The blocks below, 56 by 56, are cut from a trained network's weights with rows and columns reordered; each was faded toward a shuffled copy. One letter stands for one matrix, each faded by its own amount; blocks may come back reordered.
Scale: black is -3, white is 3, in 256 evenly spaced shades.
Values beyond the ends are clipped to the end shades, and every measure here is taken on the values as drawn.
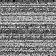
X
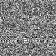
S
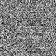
S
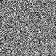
S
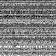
X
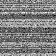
X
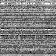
X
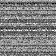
X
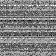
X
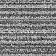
X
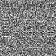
S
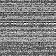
X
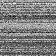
X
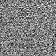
S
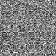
S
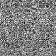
S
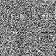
S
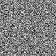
S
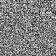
S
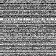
X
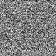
S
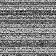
X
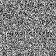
S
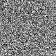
S
